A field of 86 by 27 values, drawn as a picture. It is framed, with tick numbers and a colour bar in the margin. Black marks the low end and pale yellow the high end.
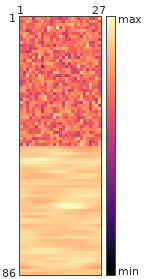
It is made of 2 by 1 panels. Panel 1,1: high, fine-grained. Panel 2,1: very high, streaked across, faint in contrast.
